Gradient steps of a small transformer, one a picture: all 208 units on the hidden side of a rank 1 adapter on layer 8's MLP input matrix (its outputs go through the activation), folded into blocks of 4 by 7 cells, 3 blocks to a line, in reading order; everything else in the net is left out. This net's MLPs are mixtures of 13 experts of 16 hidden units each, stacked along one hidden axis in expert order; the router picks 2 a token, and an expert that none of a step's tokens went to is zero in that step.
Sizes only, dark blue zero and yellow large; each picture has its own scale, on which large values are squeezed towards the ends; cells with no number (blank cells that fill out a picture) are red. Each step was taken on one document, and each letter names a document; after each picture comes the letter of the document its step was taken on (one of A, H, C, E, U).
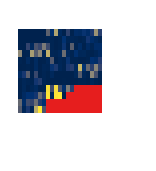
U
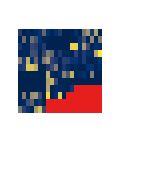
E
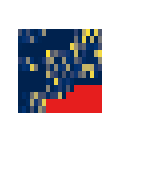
E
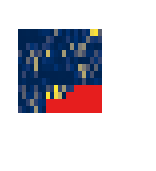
U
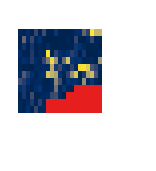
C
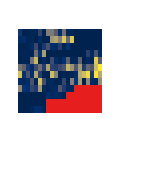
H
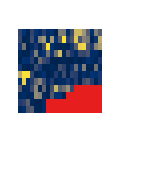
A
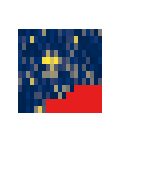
C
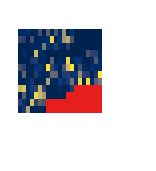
H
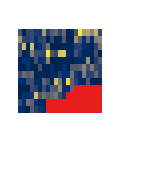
A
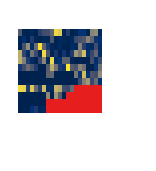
U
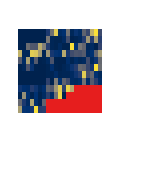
U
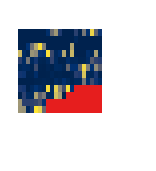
U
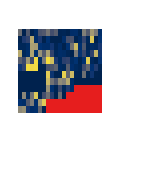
E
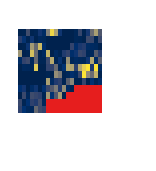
U
